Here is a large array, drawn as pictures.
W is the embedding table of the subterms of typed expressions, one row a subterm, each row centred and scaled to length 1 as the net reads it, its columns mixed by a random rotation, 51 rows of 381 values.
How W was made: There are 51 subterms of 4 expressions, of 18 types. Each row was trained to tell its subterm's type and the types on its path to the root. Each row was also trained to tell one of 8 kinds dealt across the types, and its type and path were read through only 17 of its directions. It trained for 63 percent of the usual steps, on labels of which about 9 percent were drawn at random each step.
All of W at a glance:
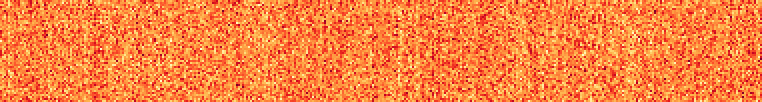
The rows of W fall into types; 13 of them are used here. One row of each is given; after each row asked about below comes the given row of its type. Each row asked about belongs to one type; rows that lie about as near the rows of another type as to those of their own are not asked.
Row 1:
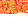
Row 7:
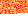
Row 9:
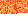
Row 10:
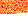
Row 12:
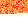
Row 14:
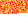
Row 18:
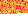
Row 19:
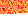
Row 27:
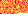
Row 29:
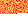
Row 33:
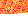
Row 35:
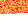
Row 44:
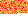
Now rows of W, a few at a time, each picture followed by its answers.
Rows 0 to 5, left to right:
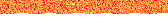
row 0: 12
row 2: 35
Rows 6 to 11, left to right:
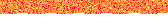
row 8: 10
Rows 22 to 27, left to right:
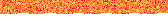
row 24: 10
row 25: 18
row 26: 18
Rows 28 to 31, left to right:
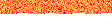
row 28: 9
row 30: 14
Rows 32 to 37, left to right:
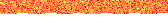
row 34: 1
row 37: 9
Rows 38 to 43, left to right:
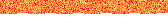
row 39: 29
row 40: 1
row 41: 19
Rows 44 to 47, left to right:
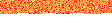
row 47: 7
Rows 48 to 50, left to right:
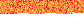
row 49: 12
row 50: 19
